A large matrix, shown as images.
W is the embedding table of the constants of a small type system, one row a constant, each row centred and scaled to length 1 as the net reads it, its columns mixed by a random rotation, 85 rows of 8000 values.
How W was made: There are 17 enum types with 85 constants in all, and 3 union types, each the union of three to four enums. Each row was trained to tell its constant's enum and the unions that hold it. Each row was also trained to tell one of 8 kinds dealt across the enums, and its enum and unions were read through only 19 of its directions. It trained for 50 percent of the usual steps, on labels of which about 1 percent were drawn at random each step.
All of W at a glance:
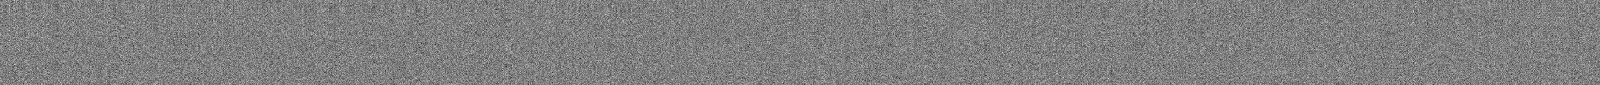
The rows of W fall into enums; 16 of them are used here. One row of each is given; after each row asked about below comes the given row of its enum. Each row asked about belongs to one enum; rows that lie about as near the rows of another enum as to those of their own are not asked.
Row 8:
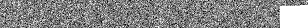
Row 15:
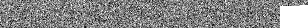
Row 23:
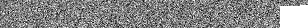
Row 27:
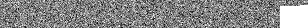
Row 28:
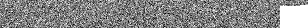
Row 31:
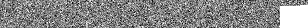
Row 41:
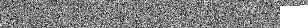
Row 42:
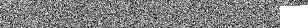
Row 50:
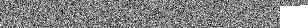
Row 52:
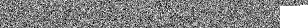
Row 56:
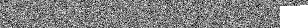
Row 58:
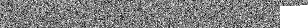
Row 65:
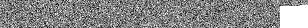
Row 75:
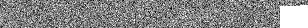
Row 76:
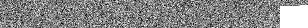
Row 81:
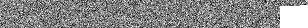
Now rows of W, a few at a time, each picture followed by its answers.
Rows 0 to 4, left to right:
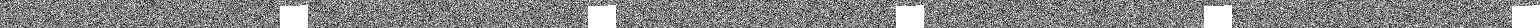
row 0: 27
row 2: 27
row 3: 81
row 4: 42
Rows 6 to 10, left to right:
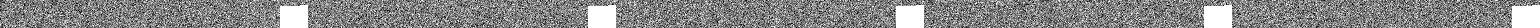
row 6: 81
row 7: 81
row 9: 56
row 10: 8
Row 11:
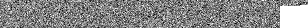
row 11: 75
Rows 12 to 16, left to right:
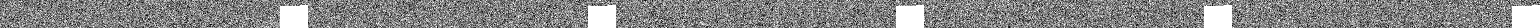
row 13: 27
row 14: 75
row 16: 23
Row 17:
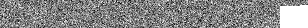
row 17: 8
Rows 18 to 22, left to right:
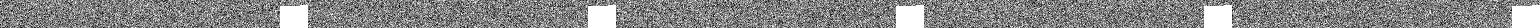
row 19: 56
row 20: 27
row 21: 58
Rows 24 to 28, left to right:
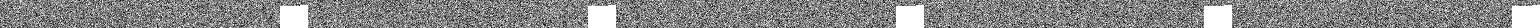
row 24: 75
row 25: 81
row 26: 76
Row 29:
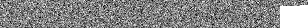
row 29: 58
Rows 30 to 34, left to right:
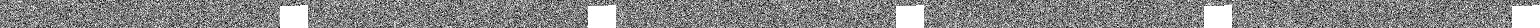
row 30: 8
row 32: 58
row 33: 42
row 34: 23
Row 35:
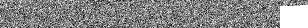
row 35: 42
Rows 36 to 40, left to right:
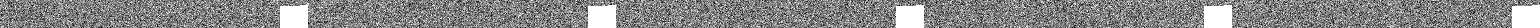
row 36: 65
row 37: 27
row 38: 31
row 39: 58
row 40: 8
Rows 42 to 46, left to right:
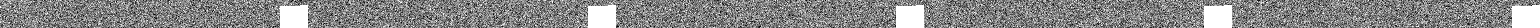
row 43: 52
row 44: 42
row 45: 8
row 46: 81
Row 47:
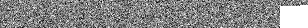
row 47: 75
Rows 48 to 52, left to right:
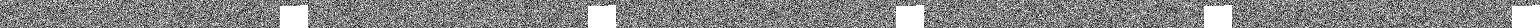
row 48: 50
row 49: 75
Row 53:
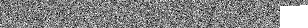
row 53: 23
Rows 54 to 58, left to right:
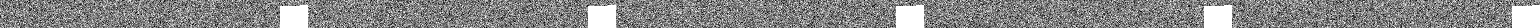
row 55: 65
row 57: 41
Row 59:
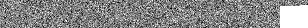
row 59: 8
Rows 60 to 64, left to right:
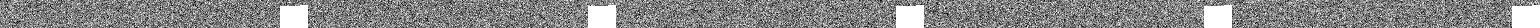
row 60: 56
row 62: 81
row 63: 52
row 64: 27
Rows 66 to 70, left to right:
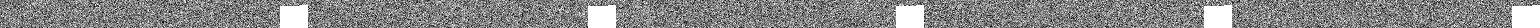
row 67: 41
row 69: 76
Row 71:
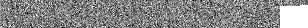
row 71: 58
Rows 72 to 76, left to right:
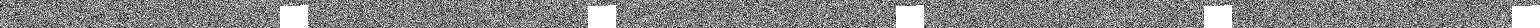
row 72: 75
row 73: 58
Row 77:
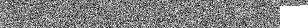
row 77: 65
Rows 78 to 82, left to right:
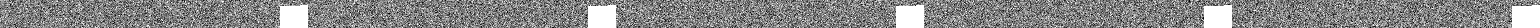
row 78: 31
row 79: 23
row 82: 76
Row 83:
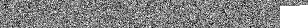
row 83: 56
